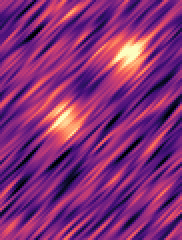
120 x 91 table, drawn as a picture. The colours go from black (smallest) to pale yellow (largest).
There is no overall slope. The grain runs diagonally up to the right. No single row or column stands out from its neighbours. Two bumps rise from the field. No lone cell stands out from its neighbours.
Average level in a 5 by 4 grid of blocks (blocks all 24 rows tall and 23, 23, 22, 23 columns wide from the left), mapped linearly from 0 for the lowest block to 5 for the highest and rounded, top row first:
0221 / 2141 / 1510 / 0011 / 1101
